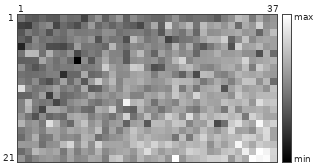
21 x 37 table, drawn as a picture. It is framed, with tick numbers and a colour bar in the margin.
Neither half mirrors the other. The ninth with the highest average is the bottom right. Values rise toward the bottom right. Overall the values sit about 60% of the way up the scale. The grain is fine, like static. The top left is the ninth with the lowest average.
